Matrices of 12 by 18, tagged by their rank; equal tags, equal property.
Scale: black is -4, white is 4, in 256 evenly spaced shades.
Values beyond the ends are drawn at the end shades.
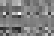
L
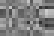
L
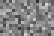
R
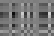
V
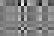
V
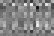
L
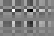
V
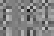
L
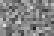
R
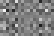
L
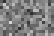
R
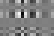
V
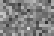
R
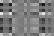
V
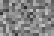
R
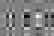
V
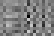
L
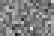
R
